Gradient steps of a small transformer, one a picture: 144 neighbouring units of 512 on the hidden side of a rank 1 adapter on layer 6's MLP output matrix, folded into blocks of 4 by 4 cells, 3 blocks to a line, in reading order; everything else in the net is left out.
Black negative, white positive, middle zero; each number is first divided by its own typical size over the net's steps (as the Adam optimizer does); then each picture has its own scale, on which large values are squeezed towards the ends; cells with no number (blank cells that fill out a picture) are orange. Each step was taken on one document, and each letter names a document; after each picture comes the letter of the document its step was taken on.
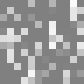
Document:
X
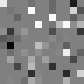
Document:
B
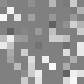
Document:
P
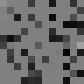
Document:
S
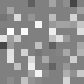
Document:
X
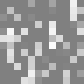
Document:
X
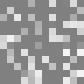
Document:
S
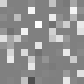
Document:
B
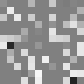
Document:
S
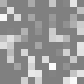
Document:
P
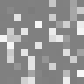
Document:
B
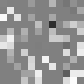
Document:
P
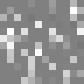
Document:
B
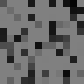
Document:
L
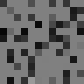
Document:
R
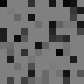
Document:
L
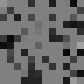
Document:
S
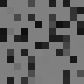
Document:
R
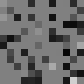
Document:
S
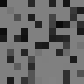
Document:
R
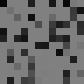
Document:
R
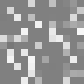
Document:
P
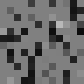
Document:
B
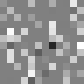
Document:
X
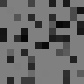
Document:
R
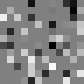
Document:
X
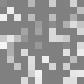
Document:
S
